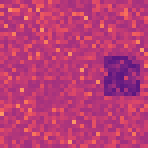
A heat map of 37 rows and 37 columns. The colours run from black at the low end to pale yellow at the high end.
Odd patch: lower, in the middle right. Average level on the scale: 50%. Ninth with the lowest average: middle right. Mirror symmetry: none. Histogram: heavy tails on both sides.
